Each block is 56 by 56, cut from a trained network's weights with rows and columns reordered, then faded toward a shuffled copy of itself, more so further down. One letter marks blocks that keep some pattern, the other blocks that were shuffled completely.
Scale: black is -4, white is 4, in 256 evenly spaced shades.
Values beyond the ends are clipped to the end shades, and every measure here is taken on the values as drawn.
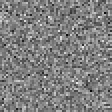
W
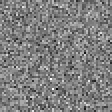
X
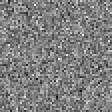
X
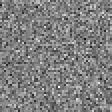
X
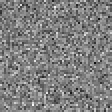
X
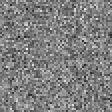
W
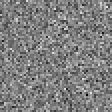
X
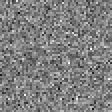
X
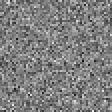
W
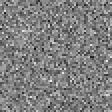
X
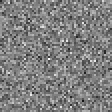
W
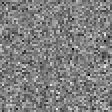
W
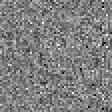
W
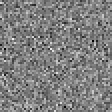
W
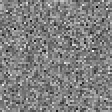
X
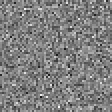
W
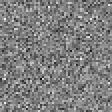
W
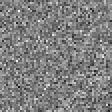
X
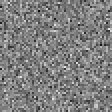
X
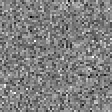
W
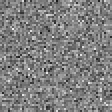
X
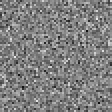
X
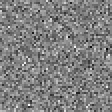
X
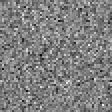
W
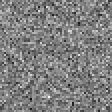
X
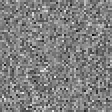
W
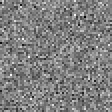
X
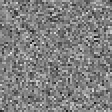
W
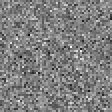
X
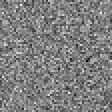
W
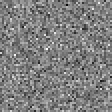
X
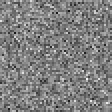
X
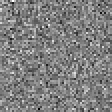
W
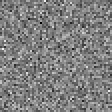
W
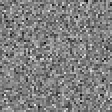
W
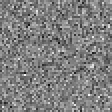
W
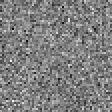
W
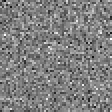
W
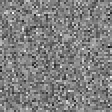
W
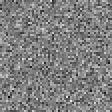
W
